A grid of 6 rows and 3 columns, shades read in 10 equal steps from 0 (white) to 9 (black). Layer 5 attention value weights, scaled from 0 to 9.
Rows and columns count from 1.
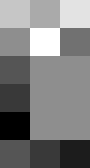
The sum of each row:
6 9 14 15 17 21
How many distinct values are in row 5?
2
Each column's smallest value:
2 0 1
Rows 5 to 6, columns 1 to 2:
9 4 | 6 7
